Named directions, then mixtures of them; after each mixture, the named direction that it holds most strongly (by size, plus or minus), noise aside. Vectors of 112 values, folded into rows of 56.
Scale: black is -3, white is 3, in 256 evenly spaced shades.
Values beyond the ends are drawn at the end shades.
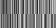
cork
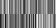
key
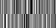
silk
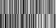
key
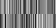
key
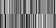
key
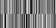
silk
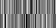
silk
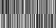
key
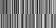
cork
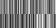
key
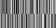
cork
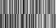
key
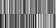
key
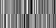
silk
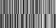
cork
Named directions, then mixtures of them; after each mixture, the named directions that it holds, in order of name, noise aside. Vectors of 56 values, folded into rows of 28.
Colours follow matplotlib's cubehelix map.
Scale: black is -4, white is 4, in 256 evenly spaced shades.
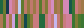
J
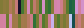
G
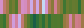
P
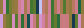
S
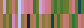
G, P, S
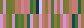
S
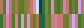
S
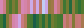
P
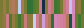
G, P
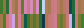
G, J, P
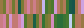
G, P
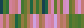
J, P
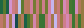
J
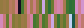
G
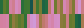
J, P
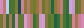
J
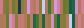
G, P
